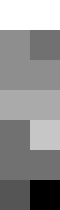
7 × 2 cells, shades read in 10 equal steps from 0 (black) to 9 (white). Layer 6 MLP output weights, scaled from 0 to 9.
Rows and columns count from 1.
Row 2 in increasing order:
4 5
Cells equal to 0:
1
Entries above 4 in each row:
2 1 2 2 1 0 0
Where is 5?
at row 2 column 1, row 3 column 1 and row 3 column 2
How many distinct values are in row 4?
1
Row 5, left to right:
4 7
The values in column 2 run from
0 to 9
